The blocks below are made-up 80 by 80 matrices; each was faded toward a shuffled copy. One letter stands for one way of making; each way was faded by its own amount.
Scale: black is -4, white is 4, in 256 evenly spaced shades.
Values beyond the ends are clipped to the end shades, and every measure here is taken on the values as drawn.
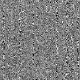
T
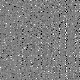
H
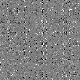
H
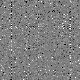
H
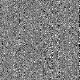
T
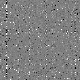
H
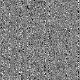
T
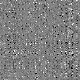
H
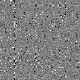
H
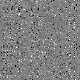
H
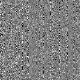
T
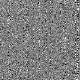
T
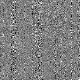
T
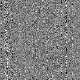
T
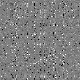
H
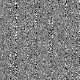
T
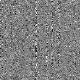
T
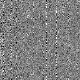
T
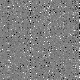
H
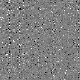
H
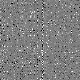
H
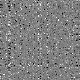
H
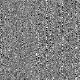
T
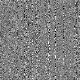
T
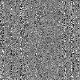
T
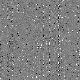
H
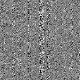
T
